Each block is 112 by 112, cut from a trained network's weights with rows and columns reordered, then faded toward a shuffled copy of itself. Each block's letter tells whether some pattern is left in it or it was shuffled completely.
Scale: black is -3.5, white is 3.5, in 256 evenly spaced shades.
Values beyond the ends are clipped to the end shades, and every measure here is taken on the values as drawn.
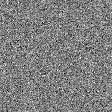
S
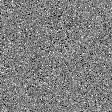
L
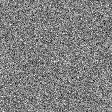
L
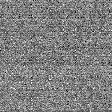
S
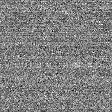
S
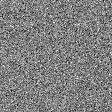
L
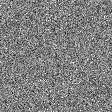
L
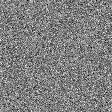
L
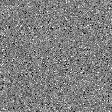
S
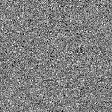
S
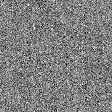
S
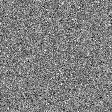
L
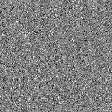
S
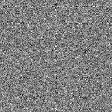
S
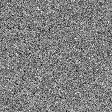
L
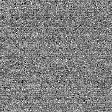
S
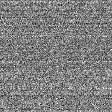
S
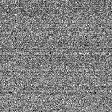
S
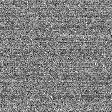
S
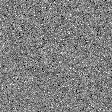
L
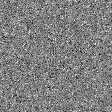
L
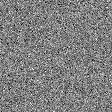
L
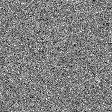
L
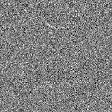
S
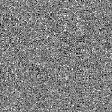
S
